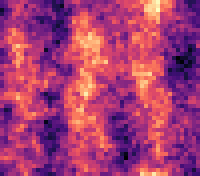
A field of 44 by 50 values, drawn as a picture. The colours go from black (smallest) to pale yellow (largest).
Stripes running up and down repeat 3 times from left to right. No single row or column stands out from its neighbours. There is no overall slope.
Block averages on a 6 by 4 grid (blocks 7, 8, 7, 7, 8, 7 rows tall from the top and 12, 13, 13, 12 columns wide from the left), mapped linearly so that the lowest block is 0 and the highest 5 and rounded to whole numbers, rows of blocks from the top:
1143
3440
4450
3433
2313
2212
